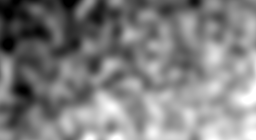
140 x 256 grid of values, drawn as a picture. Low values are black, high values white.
Histogram: bell-shaped. Mirror symmetry: none. Ninth with the lowest average: top left. Lone odd cells: none. Grain: smooth. Slope: up to the bottom right.
